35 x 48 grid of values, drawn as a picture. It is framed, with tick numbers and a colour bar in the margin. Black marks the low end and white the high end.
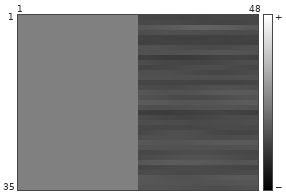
The table splits into one row of 2 panels. Panel 1,1: middling, flat. Panel 1,2: low, streaked across, faint in contrast.
